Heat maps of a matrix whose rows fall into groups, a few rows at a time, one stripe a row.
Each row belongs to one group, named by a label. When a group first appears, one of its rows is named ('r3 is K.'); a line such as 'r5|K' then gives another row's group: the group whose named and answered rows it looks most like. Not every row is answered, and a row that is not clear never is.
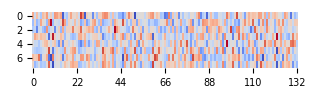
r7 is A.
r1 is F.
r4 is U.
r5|A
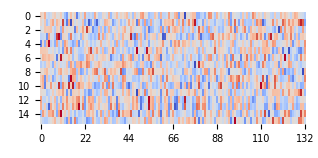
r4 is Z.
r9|F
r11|U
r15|U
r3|F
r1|U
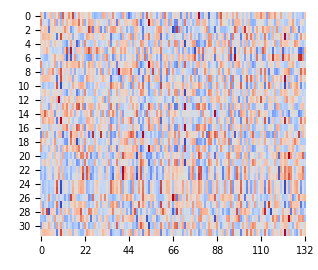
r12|F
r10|A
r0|F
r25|A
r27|A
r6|U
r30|Z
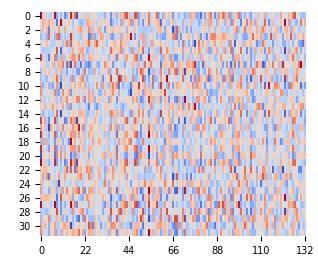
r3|F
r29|Z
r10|A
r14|A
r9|A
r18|F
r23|F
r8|Z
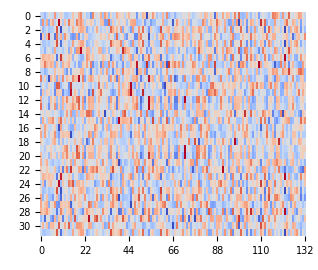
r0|U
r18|U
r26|A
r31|A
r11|F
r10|F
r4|A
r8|U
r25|A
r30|F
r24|F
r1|F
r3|Z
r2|A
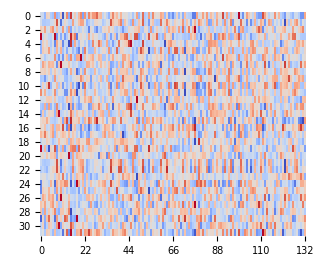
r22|A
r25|Z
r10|Z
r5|Z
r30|F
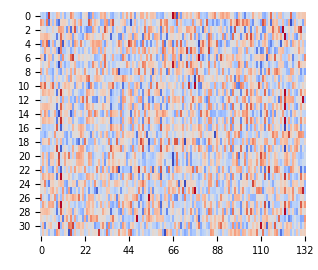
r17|U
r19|A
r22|A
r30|F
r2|U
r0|F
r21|F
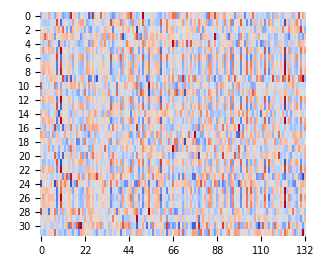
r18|Z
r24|Z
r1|A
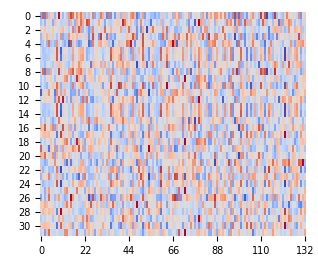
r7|U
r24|A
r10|A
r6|A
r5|A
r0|F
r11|Z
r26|F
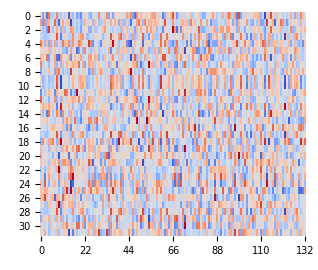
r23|F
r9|A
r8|F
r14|F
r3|A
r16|U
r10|A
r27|F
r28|A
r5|Z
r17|A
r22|F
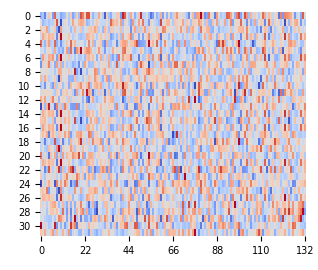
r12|U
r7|Z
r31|U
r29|U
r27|U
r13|Z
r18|U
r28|U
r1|A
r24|Z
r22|F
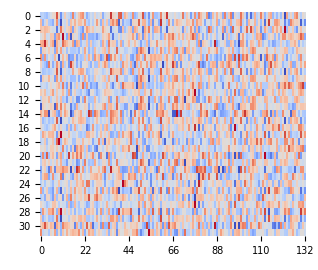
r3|U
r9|Z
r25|A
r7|F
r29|A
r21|Z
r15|A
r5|Z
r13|Z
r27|U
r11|U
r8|A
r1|A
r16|U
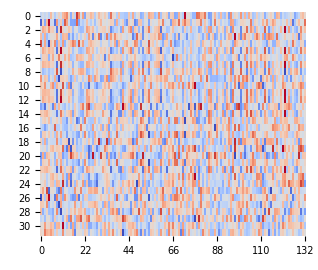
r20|F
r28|A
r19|U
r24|U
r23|U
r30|U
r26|Z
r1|Z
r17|Z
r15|Z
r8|A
